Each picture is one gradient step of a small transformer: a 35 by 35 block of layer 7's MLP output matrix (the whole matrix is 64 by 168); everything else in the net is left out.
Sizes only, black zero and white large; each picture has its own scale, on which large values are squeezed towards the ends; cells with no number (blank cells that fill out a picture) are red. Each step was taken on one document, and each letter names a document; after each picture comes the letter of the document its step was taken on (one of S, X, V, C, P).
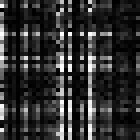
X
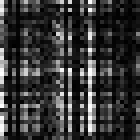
X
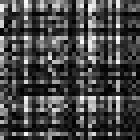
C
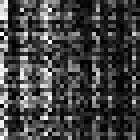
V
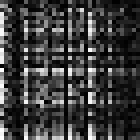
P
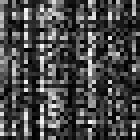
C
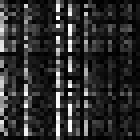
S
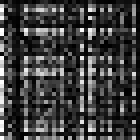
P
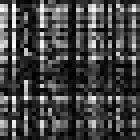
C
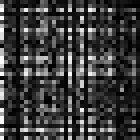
P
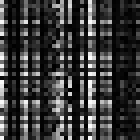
X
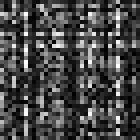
C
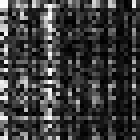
V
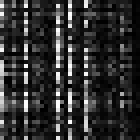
S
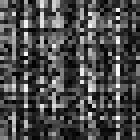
C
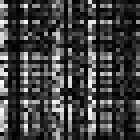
X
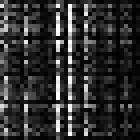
S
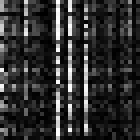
S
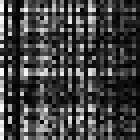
P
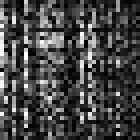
C
